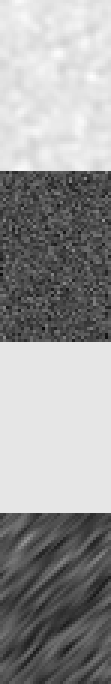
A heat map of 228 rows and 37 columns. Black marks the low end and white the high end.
It is made of 4 by 1 panels. Panel 1,1: very high, blotchy, faint in contrast. Panel 2,1: low, fine-grained. Panel 3,1: very high, flat. Panel 4,1: low, slanting up to the right.
